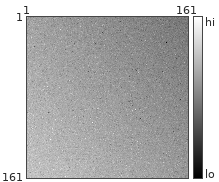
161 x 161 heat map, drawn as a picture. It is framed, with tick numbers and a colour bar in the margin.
Average level on the scale: 60%. Ninth with the highest average: bottom left. Odd rows or columns: none. Slope: up to the bottom left. Mirror symmetry: none. Ninth with the lowest average: top right. Grain: fine. Stripes: none.
